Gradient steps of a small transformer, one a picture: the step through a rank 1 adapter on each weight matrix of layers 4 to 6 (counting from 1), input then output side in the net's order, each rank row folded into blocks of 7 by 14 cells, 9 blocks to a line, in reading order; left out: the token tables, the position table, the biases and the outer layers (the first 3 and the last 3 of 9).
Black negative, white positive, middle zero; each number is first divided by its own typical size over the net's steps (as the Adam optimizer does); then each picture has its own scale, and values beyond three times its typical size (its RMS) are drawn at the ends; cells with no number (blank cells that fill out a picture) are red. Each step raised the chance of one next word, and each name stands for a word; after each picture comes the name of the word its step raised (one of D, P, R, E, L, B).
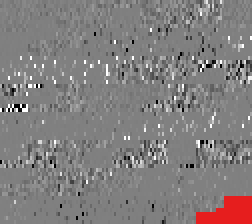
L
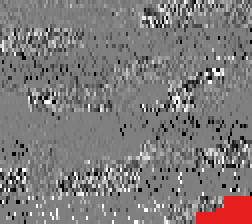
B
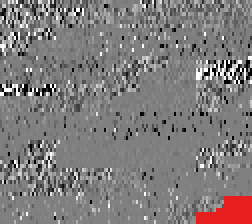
B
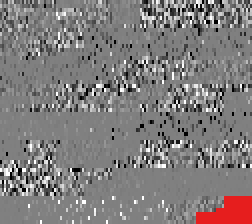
B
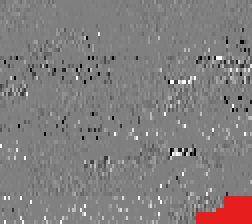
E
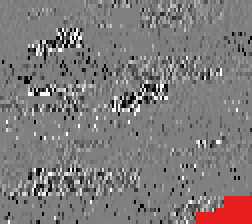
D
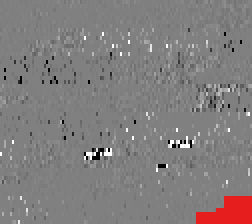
E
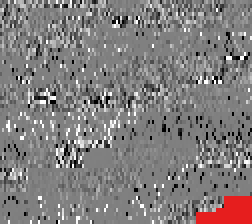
B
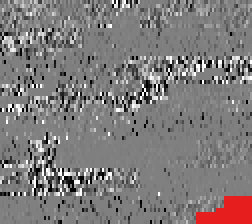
D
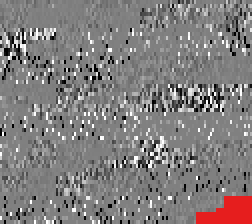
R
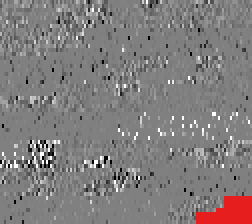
E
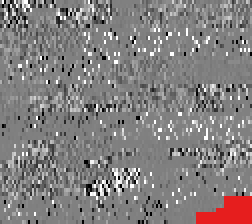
R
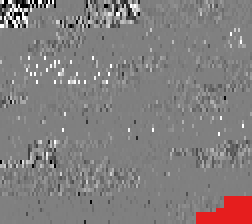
L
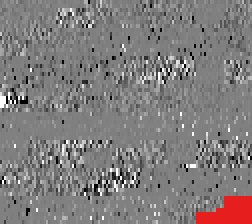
E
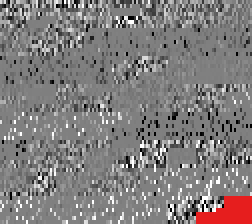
B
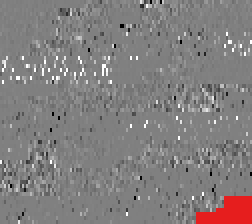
L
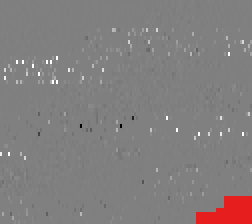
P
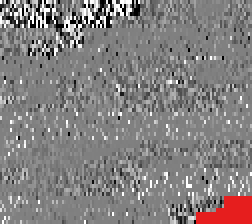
R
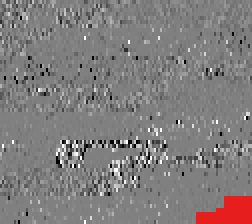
E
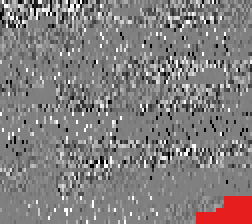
B
